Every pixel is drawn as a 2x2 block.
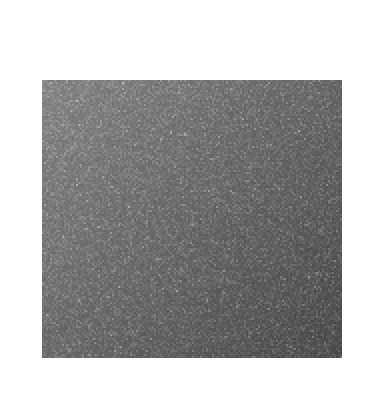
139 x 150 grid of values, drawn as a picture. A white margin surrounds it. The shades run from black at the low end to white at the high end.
The halves do not mirror each other. No row or column stands out. The field climbs toward the top left. The bottom right is the ninth with the lowest average. No regular stripes run through it. The ninth with the highest average is the top left.
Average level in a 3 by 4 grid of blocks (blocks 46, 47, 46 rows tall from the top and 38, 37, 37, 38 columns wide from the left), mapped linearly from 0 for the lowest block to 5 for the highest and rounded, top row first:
5432 | 4321 | 3210
